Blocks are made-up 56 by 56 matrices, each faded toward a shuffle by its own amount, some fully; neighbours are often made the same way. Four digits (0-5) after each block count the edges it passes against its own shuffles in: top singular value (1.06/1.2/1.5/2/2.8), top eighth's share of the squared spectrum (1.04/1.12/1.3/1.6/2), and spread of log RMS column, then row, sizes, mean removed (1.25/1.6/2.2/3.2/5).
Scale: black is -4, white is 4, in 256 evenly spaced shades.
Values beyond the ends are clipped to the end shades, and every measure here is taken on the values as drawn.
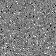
0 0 0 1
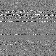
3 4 0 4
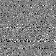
2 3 0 3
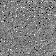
1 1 0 1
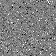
0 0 0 0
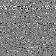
2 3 0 3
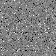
1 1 0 1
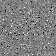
1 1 0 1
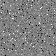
0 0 0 0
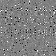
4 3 1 1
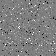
2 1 0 0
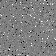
1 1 0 0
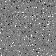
2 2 0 1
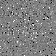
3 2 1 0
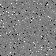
0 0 0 0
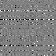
4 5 1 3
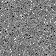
0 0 0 0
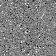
0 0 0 0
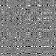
4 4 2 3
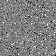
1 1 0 0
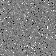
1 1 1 0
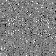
3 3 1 1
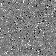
1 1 0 0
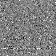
1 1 0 2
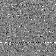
2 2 0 2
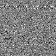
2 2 0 2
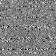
2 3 0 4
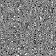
3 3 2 1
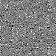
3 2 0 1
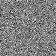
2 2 0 0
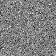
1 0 0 0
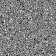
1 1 0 0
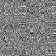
4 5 2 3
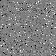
2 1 0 0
